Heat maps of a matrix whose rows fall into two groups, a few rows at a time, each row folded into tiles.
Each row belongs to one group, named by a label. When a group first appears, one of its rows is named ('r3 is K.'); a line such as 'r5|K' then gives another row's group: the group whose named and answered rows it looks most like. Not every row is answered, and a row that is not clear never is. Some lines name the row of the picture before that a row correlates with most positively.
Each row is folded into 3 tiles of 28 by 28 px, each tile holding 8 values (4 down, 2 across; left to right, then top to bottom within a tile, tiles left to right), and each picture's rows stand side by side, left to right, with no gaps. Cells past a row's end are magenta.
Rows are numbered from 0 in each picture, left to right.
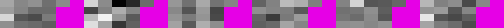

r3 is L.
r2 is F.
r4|F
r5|F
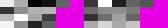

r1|F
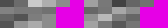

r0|L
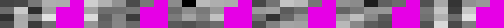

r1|F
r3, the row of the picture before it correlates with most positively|0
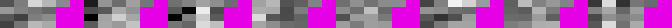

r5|L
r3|F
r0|L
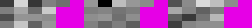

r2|L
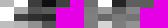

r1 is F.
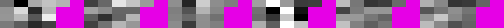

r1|L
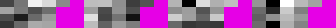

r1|F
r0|L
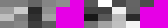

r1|F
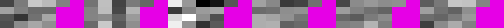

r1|F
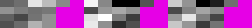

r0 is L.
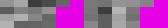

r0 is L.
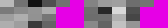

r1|F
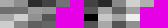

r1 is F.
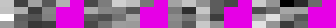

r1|L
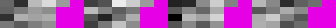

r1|L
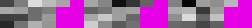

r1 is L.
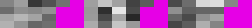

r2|L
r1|F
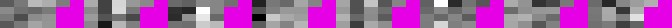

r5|F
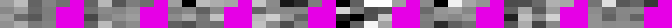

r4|L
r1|F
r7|F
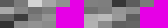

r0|L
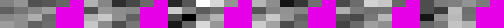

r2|L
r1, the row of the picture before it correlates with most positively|1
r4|L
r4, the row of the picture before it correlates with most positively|0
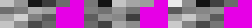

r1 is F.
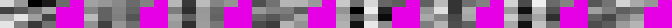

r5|F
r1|F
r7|L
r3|L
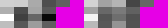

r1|F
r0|F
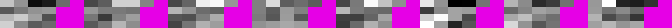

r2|L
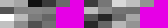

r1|L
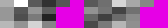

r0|F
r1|L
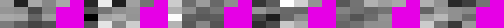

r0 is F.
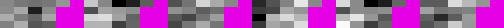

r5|L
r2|L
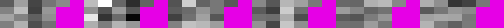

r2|F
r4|L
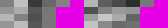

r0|F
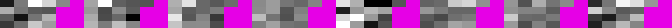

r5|L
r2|F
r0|L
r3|F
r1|F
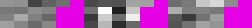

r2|L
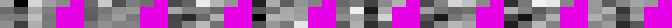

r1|F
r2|L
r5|L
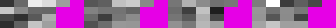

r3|F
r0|L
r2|F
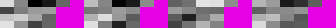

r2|L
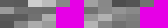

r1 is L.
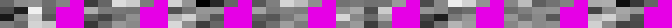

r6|F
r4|F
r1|L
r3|L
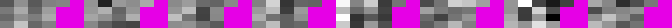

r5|L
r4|F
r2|F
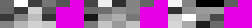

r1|F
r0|F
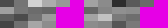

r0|L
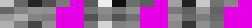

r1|F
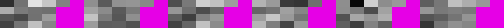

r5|L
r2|L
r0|L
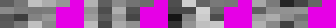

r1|F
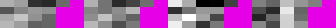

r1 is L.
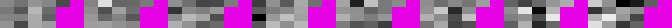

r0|F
